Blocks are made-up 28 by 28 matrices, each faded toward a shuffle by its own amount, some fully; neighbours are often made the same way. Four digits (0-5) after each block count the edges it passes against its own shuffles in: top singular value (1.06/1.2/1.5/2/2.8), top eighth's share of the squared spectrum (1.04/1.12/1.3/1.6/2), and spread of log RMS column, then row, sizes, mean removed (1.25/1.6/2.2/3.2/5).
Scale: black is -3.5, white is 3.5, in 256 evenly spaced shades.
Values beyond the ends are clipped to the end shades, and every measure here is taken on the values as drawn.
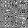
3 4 1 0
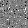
2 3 1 0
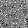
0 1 0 0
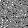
0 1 0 0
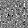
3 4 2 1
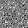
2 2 0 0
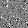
0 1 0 0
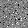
0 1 0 0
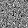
0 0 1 0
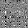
3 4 2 2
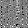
3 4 2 1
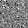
0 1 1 1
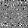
2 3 1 2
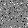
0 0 0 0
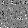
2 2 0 1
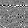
4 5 0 2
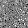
0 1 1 0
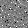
0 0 0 0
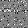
3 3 0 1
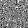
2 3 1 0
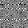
3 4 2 2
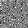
1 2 1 0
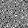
3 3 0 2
